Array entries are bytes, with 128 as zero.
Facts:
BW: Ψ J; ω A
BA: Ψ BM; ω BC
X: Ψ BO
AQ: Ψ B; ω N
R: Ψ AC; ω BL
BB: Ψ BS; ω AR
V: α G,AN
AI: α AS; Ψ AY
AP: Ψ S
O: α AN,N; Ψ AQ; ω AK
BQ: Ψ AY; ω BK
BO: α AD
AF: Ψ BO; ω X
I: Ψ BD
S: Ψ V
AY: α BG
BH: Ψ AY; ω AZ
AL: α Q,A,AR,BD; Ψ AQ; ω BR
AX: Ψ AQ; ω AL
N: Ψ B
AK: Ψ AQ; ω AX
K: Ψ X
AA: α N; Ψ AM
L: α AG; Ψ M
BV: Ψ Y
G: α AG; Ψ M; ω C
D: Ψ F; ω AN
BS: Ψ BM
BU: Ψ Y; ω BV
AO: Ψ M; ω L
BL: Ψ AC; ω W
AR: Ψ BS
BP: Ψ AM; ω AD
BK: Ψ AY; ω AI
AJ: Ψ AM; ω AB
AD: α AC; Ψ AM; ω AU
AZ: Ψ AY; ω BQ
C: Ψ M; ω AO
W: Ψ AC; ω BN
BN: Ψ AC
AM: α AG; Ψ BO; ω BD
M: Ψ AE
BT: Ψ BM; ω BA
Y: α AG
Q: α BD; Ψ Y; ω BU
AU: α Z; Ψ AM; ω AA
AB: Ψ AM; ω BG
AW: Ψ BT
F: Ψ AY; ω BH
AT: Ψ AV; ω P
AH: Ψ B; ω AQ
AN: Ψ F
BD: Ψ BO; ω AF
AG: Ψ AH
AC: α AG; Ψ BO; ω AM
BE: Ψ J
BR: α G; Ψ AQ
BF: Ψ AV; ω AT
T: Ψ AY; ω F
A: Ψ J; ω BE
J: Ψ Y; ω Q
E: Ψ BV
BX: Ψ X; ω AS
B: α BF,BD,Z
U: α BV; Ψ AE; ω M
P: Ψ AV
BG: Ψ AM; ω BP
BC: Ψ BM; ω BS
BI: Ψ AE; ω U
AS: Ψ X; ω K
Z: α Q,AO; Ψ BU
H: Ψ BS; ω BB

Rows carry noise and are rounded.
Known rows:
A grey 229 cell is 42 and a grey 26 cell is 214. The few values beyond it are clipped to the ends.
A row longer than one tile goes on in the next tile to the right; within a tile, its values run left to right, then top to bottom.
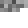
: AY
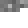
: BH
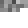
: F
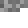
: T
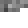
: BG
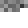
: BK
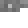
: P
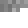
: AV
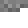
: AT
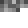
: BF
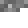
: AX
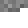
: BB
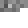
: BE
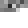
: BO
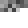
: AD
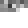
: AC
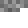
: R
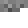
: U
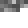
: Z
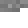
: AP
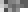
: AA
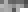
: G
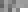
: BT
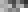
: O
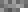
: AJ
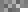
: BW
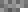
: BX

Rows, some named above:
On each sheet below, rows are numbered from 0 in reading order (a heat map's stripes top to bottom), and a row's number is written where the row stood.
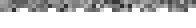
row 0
L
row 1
BQ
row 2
X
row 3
AM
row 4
BD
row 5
Y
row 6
BF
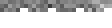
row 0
AK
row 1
BQ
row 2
AS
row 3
J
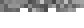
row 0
AS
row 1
Q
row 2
BS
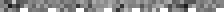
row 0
AU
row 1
E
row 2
BK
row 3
BU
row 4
X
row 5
AH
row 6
AL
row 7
E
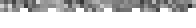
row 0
N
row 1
BV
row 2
O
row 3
J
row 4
I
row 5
BF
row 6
AI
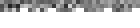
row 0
B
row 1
AG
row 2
AM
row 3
M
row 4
AF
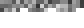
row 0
AQ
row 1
AM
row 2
AN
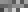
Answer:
AQ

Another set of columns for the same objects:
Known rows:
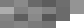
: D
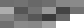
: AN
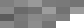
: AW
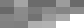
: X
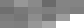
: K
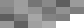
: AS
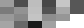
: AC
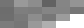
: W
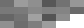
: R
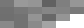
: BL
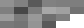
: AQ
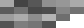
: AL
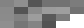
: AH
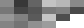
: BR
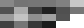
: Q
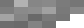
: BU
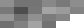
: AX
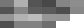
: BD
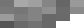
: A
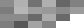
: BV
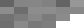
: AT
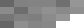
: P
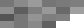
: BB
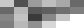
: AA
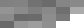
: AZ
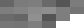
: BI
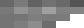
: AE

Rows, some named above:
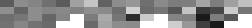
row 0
BF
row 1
N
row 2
Z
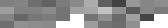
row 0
BH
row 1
AY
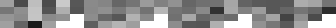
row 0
AC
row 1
BK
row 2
BO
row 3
V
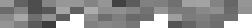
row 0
B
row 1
F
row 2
A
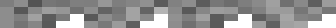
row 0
AH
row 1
BS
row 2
AH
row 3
AS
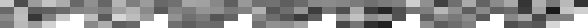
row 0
AA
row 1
AG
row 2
BW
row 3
AN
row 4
Q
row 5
U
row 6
AD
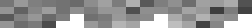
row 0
BT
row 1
BG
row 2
AM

